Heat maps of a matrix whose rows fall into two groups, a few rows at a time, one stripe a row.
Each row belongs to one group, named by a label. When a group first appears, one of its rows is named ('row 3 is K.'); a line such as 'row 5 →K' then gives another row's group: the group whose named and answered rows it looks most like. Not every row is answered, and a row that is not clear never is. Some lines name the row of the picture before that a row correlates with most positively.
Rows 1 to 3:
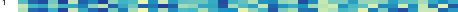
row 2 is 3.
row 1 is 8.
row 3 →8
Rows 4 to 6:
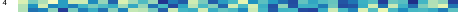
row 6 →8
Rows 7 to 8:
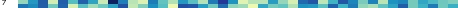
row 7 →8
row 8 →8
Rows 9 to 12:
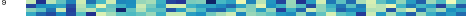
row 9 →3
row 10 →8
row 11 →3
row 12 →8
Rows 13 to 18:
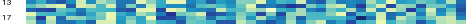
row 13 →8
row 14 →3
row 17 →3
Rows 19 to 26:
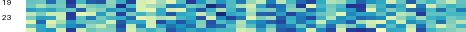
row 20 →3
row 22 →3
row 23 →8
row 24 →3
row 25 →3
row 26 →3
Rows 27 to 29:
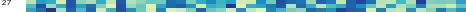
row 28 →3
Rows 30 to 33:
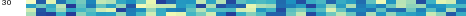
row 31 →8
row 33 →8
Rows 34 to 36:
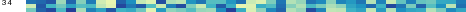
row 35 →3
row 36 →8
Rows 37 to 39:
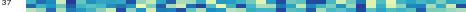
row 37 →8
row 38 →8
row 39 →3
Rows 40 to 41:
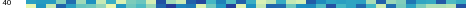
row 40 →8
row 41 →3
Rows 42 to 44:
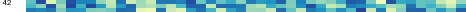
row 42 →3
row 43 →8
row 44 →8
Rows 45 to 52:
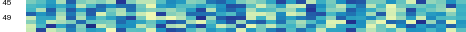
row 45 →3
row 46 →8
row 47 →8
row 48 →8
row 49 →8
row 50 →3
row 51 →8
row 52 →3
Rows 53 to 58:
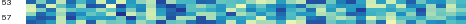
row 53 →8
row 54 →3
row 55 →3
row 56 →3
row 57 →8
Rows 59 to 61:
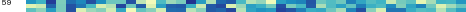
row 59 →8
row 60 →3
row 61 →3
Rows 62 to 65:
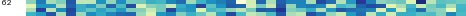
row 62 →3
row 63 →8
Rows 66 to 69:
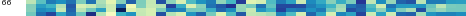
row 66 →8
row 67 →3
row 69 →8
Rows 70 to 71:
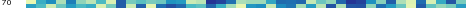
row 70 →3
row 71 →3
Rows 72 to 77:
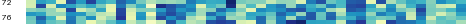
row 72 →8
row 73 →3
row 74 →3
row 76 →3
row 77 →3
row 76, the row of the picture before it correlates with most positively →71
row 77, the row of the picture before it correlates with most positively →70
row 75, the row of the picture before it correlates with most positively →71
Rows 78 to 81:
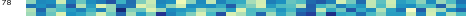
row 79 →8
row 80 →3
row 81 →3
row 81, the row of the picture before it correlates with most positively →76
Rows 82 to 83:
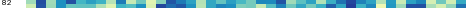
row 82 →3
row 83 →3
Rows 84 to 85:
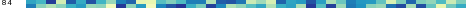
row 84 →8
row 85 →3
